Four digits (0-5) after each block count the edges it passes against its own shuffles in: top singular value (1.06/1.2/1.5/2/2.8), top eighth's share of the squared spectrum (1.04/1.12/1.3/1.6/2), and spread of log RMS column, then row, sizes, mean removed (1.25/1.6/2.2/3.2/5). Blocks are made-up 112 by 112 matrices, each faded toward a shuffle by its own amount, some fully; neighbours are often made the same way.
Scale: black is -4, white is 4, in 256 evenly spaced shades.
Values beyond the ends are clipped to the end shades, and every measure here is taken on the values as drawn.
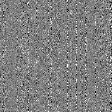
2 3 4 0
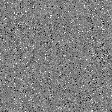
1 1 2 0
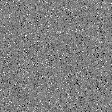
1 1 2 0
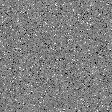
0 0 0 0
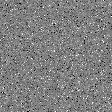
1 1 0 0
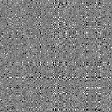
5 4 3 3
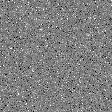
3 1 0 0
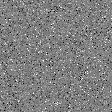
2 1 0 0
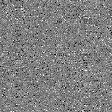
4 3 1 1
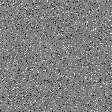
3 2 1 0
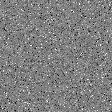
1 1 0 0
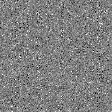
1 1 3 0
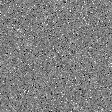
0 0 0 0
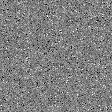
0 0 1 0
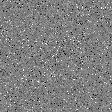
0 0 0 0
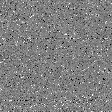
1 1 0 1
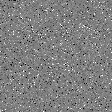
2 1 0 0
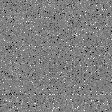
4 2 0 1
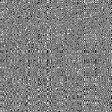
5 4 3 3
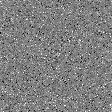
2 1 0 0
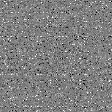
4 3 1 2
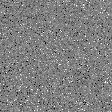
2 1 0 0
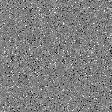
3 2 1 1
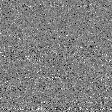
2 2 0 3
